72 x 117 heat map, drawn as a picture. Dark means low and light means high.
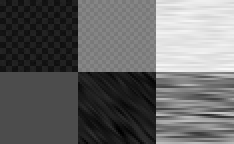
The table splits into 2 rows of 3 panels. Panel 1,1: very low, checkered, faint in contrast. Panel 1,2: middling, checkered, faint in contrast. Panel 1,3: very high, streaked across, faint in contrast. Panel 2,1: low, flat. Panel 2,2: very low, slanting down to the right, faint in contrast. Panel 2,3: middling, streaked across, strong in contrast.
